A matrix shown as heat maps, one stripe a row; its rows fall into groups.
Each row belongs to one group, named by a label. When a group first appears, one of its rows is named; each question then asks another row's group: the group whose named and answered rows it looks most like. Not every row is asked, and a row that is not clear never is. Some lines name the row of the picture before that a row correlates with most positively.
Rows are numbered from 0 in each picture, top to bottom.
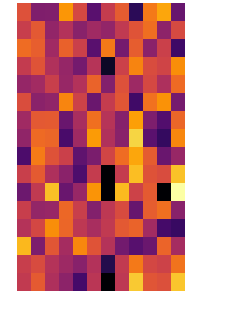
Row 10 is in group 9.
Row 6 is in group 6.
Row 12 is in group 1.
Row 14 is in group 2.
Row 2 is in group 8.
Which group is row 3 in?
2
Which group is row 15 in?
2
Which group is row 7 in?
6
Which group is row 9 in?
2
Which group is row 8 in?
1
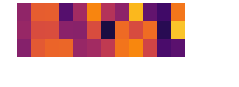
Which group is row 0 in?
6
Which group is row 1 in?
9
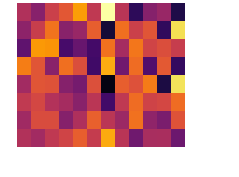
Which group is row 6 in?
6
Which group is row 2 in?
1
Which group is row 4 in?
9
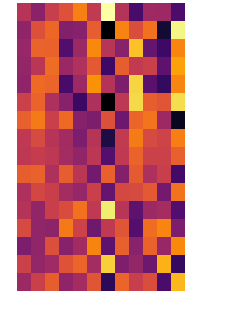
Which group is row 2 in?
6
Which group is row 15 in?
9
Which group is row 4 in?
6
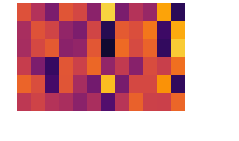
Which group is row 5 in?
2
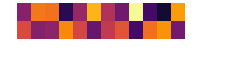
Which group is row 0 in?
6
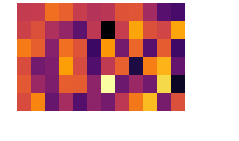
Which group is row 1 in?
2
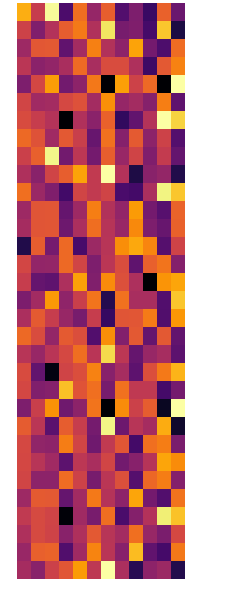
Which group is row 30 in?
6
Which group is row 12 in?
6
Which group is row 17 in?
9
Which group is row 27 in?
6
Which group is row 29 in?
6
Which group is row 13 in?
1
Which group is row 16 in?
9
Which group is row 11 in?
6
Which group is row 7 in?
8
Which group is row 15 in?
8
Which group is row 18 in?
8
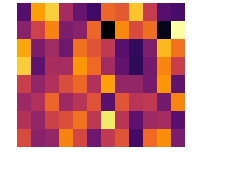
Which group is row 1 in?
9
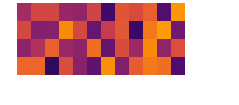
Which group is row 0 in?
9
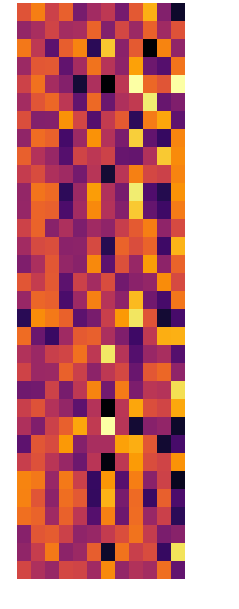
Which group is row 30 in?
9
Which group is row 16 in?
6
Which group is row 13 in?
9
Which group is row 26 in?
8
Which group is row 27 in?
8
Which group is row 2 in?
8
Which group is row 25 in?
2
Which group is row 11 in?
6
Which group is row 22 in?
2
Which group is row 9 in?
2
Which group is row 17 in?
1
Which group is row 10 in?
6
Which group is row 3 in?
6
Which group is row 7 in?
6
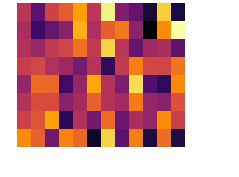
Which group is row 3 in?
2
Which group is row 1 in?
8
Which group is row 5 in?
6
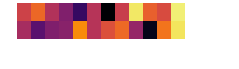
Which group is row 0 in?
2
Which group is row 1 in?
8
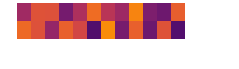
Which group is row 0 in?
6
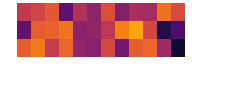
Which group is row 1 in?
1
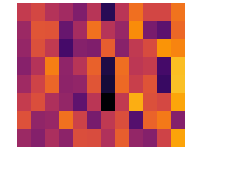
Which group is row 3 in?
9
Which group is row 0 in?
2
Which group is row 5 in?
2
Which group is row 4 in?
9
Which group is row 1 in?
6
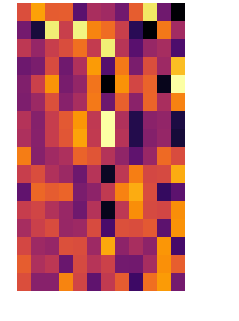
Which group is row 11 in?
2
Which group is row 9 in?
2
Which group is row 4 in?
9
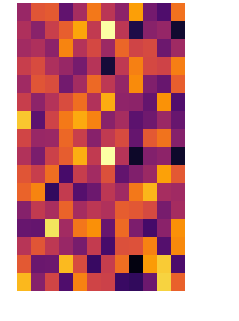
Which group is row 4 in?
6
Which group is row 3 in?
2
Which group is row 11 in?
1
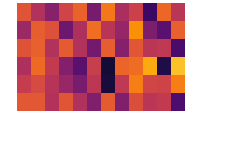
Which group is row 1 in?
6
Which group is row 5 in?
8
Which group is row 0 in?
8
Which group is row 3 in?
9
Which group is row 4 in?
2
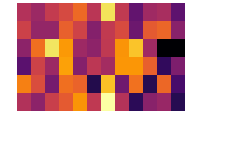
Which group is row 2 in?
1
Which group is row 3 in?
1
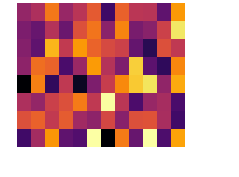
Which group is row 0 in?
9
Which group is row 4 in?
1
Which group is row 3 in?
6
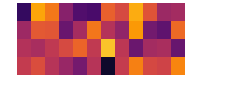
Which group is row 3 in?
2
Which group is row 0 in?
1
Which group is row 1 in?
6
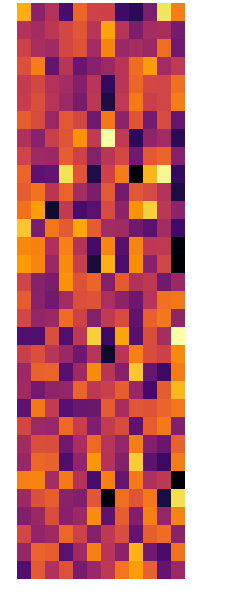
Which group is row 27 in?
9
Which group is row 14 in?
8
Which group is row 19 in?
2
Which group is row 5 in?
2
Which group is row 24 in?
6
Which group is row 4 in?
2
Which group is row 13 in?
8
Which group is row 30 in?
6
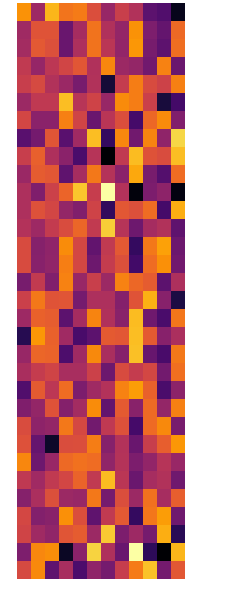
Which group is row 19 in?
6
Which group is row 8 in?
2
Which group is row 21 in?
1
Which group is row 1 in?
6
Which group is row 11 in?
9
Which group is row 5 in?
1
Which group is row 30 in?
6
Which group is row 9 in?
6
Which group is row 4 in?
2
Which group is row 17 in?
6
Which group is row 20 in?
9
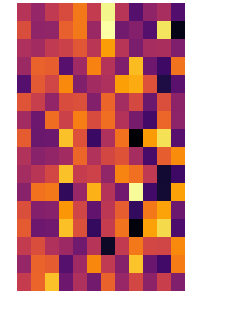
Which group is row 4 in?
1
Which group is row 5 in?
8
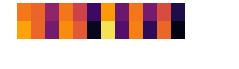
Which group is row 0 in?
8
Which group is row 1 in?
8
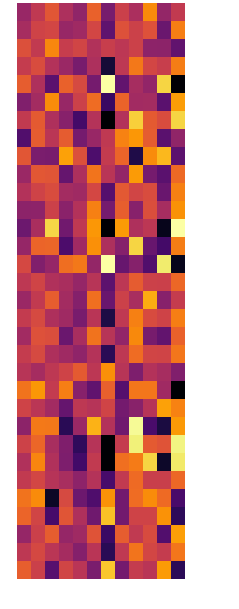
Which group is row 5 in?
9
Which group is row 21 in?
8
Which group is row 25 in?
9
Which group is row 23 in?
6
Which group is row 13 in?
6
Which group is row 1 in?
9
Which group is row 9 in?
6
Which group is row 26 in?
2
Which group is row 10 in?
9
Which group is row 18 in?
6
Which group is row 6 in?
2
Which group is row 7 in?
1
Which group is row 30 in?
2
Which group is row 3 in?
2
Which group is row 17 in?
2
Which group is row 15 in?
2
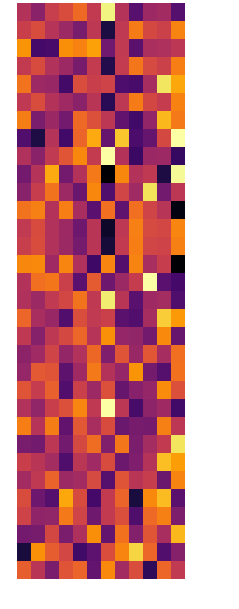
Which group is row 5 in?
2
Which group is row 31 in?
8
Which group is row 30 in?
1
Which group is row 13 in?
2
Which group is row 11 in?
8
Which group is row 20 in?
6
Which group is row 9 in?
9
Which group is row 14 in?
8
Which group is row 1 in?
2
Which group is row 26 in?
9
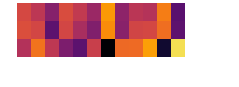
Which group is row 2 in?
9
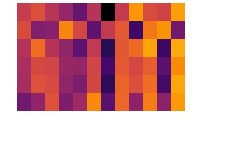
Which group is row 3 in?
9
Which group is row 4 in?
9
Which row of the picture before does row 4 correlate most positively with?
2
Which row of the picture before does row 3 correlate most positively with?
2
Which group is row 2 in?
9
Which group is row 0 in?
2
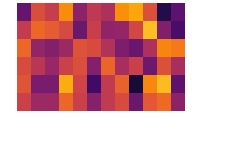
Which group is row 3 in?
8
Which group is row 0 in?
1
